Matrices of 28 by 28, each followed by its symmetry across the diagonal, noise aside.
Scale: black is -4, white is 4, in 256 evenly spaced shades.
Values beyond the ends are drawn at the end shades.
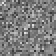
symmetric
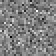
antisymmetric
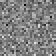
neither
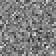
symmetric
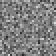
antisymmetric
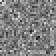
symmetric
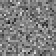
neither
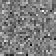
neither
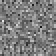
neither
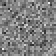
symmetric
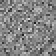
symmetric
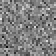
neither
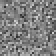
antisymmetric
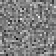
antisymmetric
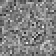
symmetric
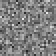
antisymmetric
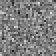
antisymmetric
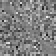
antisymmetric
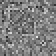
symmetric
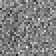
neither
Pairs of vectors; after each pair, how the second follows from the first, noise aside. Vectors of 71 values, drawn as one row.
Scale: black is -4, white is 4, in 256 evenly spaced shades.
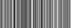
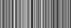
negated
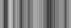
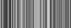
sign-scrambled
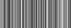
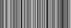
negated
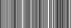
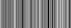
negated
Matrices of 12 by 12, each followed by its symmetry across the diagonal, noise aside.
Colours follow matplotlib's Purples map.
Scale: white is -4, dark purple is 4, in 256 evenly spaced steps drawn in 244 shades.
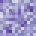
symmetric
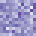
neither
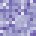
symmetric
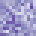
antisymmetric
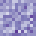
symmetric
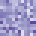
antisymmetric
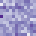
neither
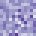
antisymmetric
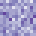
neither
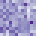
neither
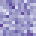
antisymmetric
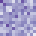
symmetric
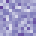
symmetric
